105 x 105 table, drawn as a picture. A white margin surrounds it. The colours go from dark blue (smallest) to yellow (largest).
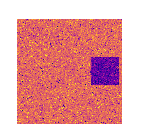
Odd patch: lower, in the middle right. Ninth with the lowest average: middle right. Average level on the scale: 60%. Stripes: none. Histogram: skewed, a long tail of low values.
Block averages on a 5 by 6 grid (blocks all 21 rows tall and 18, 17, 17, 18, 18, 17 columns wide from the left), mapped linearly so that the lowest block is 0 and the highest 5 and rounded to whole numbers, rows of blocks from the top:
5 5 5 5 5 5
5 5 5 5 4 4
5 5 5 5 0 0
5 5 5 5 4 4
5 5 5 5 5 5
